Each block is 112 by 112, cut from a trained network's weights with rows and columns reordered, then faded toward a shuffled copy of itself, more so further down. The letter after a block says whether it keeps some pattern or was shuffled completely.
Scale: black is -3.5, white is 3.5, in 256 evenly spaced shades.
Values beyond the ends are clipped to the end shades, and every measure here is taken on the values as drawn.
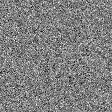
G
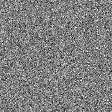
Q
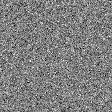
G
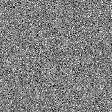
Q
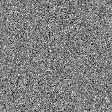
Q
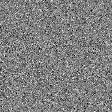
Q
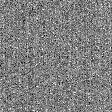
Q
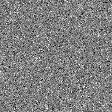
Q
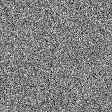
Q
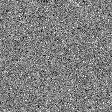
G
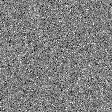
G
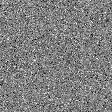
G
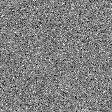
G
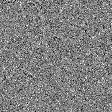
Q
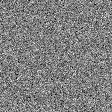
G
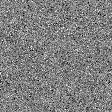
G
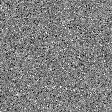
G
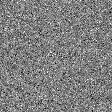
G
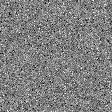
G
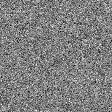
G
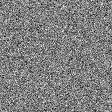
G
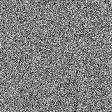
Q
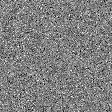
G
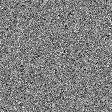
G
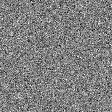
Q
